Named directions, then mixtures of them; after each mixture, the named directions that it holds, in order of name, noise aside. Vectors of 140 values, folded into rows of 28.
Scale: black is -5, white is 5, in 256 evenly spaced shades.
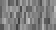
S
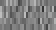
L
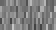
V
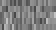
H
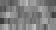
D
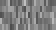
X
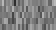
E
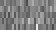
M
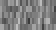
S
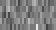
L, M, X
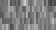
D, X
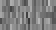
S, X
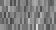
M, X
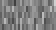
E, M, S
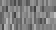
H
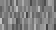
E, V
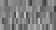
S, V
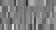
H, M, V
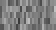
S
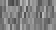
D, E, S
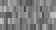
D, E, X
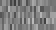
H, M, X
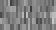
H, S, X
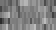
D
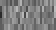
L, S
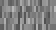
M, S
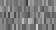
M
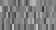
H, L, M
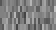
S, V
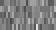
M, V, X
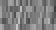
S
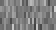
M, S, V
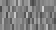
H, L, M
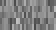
E, V, X
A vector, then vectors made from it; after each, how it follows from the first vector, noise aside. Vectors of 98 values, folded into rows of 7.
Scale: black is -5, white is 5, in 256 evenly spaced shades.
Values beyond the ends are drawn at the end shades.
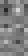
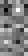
scaled up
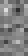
negated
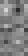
negated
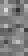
negated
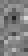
wrapped around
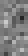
wrapped around
